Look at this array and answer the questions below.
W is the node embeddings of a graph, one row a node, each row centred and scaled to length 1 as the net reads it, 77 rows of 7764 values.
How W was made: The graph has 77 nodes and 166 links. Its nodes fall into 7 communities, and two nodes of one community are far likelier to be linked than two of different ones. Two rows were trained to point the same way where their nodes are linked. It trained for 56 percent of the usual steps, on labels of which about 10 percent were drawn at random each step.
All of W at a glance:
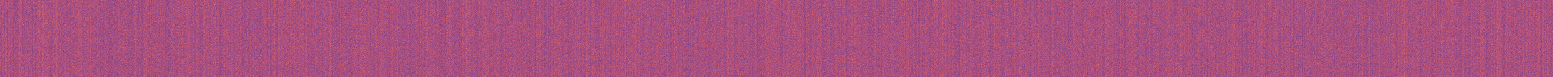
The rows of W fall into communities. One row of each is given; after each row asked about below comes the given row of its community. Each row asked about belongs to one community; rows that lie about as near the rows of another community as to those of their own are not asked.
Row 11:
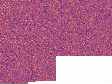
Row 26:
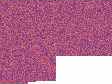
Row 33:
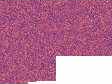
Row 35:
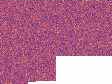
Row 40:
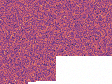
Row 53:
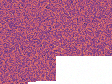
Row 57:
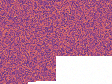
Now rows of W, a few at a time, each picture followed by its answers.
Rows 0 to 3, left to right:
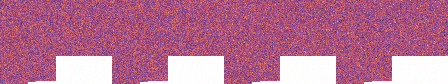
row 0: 26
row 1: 35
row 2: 11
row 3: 33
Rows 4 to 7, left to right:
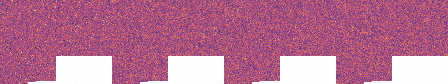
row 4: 26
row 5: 53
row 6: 26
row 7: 11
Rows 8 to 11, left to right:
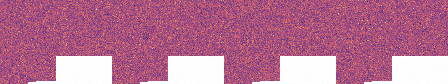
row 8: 11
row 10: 35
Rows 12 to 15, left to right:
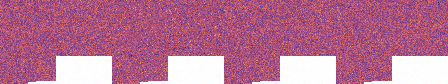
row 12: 35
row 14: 35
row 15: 26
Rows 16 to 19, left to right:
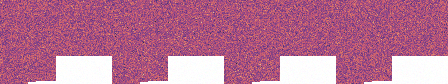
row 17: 33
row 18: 53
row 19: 57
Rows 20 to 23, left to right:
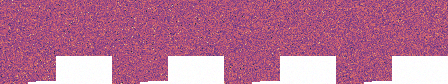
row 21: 26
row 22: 53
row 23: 53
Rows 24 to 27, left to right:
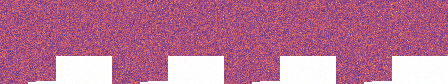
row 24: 57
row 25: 57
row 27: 40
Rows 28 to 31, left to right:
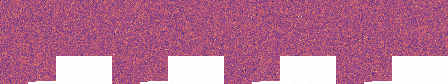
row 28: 57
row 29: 35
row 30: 40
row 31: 35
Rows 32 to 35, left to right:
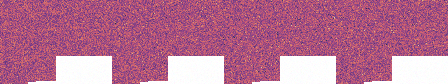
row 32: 35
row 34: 33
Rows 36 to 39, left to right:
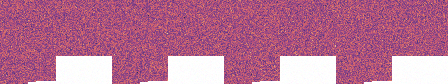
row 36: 57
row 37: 35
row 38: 53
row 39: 11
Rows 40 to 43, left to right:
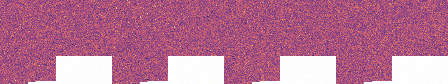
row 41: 53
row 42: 57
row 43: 26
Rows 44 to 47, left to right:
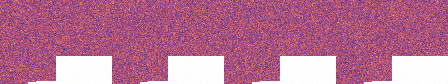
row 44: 33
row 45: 57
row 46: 33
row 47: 40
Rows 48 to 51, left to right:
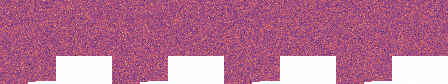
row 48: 57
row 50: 35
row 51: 33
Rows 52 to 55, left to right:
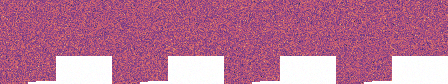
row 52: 26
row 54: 35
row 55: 33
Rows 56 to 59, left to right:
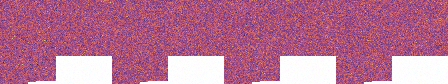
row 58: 57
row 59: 53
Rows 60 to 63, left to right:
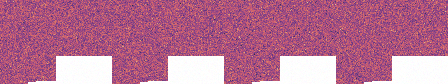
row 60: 53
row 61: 11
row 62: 53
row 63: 11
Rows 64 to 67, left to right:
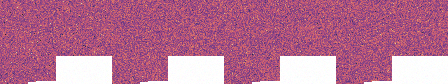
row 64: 57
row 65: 53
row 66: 35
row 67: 57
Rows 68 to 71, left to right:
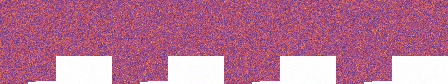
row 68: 33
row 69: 40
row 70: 33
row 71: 35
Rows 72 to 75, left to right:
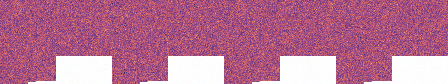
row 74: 57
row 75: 53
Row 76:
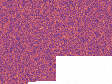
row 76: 53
